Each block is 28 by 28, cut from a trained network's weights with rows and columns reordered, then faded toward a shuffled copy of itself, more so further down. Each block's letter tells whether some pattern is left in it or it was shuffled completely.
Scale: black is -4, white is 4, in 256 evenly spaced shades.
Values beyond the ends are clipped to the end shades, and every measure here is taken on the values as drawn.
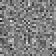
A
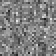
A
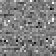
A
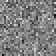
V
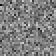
V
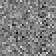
A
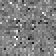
A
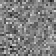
A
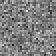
V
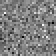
V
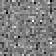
A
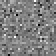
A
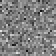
V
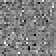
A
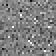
V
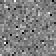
V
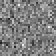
A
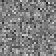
V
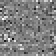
A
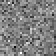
V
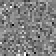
V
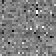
A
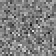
V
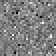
V
